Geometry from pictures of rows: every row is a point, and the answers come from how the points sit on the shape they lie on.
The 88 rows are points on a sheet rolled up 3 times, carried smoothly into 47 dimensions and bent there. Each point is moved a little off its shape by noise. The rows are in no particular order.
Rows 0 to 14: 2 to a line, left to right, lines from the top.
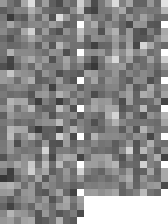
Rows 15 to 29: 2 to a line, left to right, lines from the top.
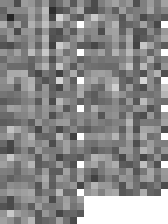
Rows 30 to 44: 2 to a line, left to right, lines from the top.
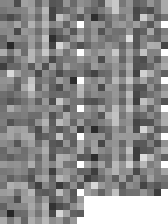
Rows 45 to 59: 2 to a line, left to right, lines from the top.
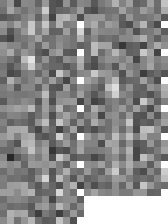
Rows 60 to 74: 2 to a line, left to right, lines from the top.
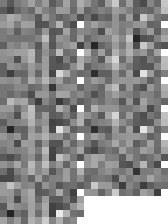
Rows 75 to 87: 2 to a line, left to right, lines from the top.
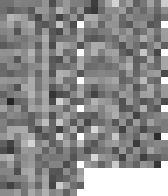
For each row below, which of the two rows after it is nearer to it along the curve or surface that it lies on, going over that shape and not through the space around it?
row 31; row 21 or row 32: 32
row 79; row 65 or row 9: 9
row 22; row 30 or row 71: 30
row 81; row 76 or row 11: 76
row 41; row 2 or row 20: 2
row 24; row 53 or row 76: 53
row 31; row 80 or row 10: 10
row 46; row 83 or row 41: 83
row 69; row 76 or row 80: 76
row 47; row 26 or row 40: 26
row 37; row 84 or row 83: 83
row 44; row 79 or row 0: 0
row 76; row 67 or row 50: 50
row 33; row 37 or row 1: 37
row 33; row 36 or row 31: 36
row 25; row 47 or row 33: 47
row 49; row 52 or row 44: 52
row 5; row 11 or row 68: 68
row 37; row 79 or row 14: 79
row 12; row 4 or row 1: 1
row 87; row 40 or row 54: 54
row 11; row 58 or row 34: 34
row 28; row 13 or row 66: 13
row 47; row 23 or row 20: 23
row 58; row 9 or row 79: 9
